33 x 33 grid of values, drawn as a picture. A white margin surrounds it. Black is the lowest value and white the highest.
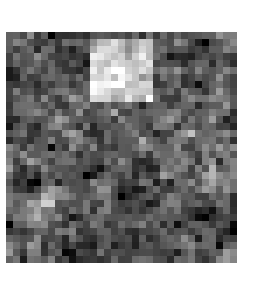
There are no regular stripes. An odd patch, higher than its surroundings, sits in the top middle. The texture is blotchy. The top middle is the ninth with the highest average. On average the colour sits 40% of the way up the scale. Most values sit low, with a long tail of high ones.
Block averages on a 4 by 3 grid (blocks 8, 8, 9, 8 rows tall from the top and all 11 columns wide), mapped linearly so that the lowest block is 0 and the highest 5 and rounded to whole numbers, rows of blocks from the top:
050 / 121 / 102 / 100
